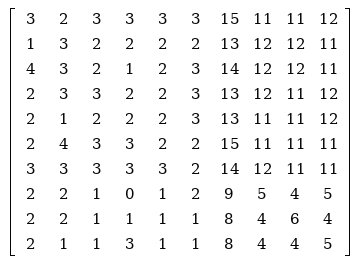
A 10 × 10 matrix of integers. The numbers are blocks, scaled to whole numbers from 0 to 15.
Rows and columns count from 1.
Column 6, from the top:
3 2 3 3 3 2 2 2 1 1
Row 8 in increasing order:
0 1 1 2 2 2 4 5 5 9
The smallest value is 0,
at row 8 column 4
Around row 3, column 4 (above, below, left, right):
2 2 2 2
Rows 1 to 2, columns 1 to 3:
3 2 3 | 1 3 2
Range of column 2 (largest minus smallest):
3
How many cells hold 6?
1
